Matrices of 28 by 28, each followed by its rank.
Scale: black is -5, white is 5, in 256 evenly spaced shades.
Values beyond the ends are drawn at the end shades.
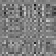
three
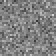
full rank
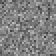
full rank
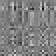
three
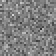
full rank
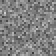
full rank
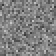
full rank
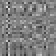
three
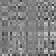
three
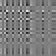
one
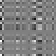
one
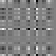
one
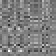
three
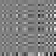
one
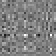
three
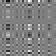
one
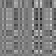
one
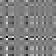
one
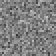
full rank
